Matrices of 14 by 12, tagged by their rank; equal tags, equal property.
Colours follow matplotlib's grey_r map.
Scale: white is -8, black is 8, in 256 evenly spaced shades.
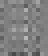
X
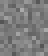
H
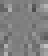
X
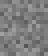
H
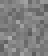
H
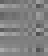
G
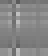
G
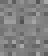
X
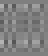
G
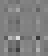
G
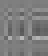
G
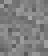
H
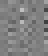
X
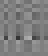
G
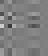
G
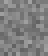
H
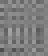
X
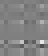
G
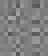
X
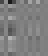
G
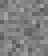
H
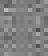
X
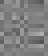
X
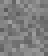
H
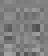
X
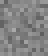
H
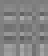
G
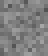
H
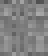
X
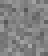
H
